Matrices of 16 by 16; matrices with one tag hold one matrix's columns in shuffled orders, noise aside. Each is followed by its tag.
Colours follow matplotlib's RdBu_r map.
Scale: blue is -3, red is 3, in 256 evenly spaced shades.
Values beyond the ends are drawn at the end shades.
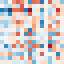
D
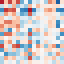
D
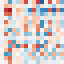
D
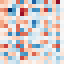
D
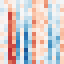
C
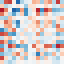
D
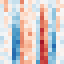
C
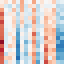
C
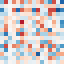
D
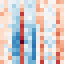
C
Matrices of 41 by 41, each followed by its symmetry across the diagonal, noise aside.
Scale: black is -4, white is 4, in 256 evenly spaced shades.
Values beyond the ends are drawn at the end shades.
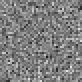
symmetric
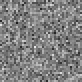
neither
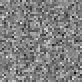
neither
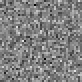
neither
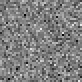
neither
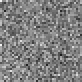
neither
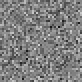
symmetric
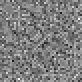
symmetric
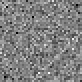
symmetric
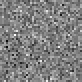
neither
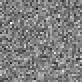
neither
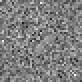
symmetric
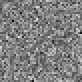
symmetric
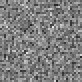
symmetric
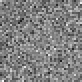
symmetric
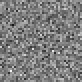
neither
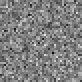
symmetric
